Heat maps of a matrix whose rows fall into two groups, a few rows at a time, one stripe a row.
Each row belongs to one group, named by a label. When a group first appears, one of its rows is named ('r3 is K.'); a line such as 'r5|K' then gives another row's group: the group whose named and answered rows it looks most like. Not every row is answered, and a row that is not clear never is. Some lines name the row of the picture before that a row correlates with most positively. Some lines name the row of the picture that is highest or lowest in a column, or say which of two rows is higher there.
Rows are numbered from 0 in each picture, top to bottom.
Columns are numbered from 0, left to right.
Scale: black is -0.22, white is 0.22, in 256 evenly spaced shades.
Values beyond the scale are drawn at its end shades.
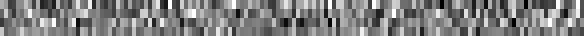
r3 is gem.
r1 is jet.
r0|jet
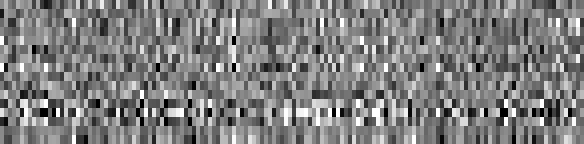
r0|jet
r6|jet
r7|gem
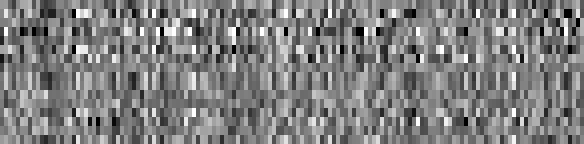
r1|jet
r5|jet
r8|jet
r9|jet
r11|gem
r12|jet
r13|gem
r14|gem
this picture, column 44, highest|2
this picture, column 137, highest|3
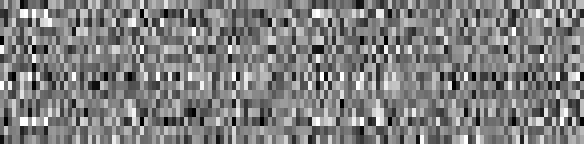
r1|gem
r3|jet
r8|jet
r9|gem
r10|jet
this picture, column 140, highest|13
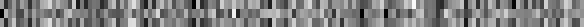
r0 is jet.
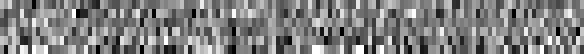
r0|gem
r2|gem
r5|gem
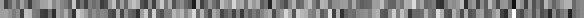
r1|jet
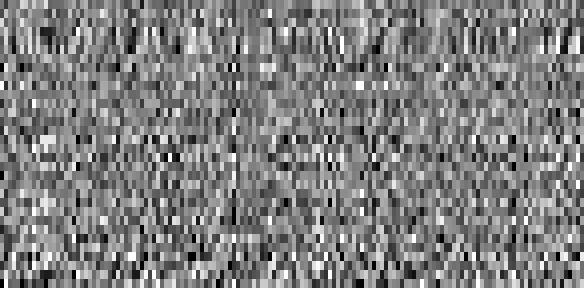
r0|gem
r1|jet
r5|jet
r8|jet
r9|gem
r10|jet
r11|gem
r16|gem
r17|jet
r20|jet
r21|gem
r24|jet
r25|gem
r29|gem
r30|jet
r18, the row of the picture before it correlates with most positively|0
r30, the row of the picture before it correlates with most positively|1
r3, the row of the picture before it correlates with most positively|1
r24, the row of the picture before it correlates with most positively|1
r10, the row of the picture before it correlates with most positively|1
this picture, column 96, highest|9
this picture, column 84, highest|7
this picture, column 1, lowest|28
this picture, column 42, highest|17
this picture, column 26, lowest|26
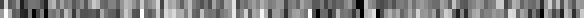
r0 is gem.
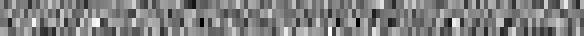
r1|jet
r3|jet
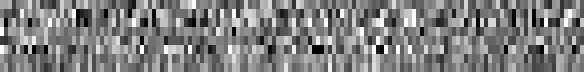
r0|jet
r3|gem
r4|gem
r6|jet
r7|jet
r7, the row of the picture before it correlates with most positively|3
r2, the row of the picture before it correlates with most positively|0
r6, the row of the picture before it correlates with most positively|3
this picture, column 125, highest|1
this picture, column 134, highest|4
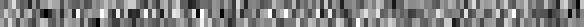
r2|gem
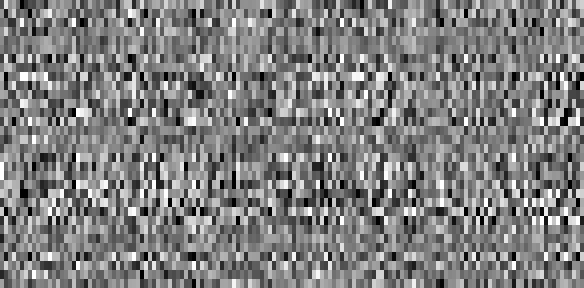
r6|jet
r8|gem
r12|jet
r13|jet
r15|gem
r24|jet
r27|jet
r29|jet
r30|gem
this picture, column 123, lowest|24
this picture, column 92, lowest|8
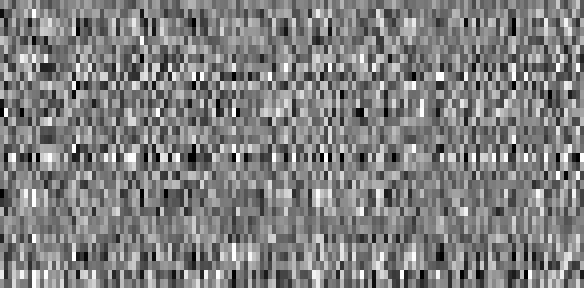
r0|jet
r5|jet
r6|gem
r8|jet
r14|jet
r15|jet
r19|jet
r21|gem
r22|gem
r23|gem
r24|jet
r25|jet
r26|gem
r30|gem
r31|gem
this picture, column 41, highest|17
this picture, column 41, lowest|21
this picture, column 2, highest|17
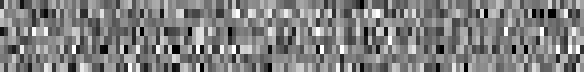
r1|jet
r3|gem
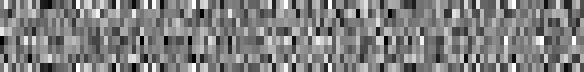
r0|jet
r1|gem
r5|gem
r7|jet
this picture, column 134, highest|4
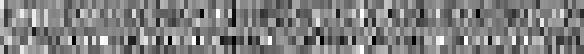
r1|gem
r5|gem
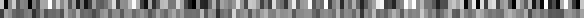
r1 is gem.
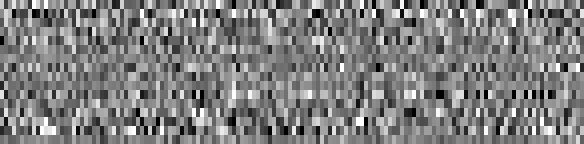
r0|gem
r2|jet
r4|gem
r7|jet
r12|jet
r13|gem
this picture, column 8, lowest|1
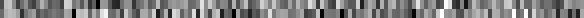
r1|jet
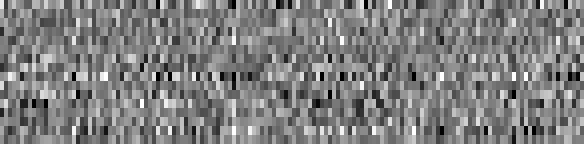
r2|jet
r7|gem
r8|jet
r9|gem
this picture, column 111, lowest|1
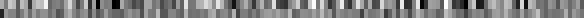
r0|gem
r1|gem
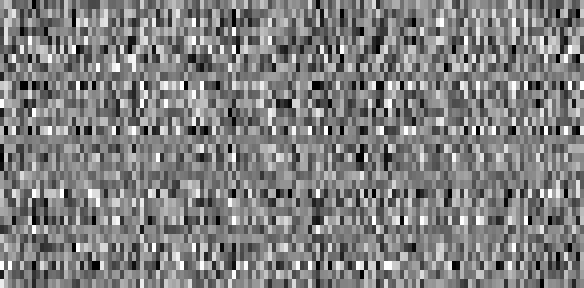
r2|jet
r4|jet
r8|gem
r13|jet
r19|gem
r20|jet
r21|gem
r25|gem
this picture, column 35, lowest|25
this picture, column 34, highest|5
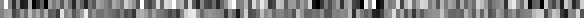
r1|jet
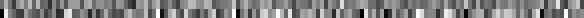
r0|jet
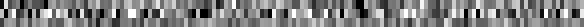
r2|gem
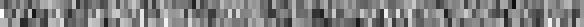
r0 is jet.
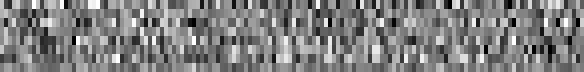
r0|gem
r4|jet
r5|jet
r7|jet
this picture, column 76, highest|5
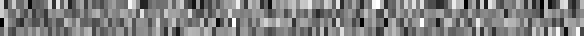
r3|jet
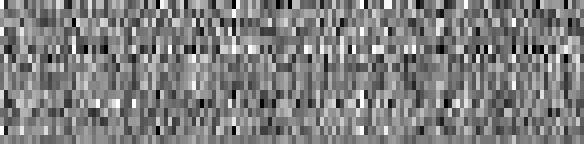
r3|gem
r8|jet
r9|jet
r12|gem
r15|jet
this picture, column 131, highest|2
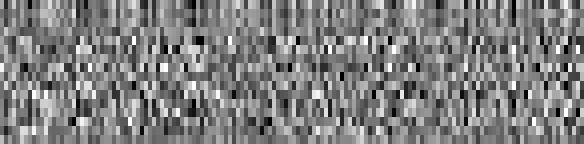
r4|gem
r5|jet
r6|jet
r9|jet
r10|gem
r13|jet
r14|gem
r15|gem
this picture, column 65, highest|3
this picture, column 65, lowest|14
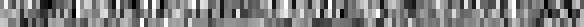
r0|jet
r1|jet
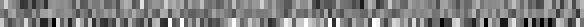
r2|jet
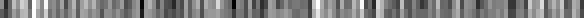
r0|gem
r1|gem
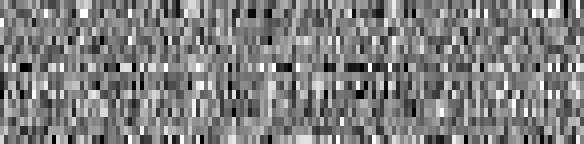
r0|jet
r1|jet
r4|jet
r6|jet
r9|gem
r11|jet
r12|jet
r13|jet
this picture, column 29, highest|11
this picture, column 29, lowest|7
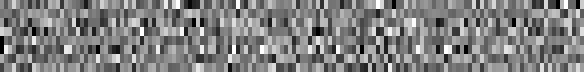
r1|jet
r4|gem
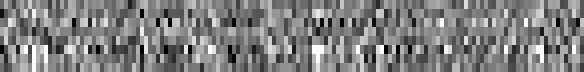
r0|jet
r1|gem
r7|gem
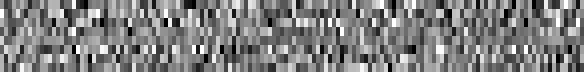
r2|jet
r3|jet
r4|gem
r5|jet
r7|gem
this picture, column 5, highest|7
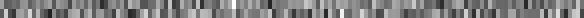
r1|jet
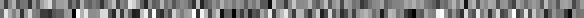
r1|jet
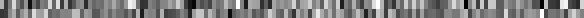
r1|gem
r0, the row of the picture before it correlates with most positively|0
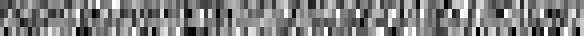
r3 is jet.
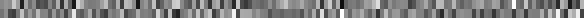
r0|jet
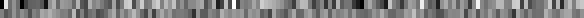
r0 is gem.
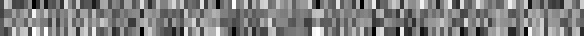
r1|gem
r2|jet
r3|gem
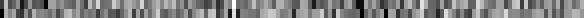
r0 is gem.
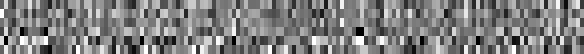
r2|jet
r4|gem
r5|jet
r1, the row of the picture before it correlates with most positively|0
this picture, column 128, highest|5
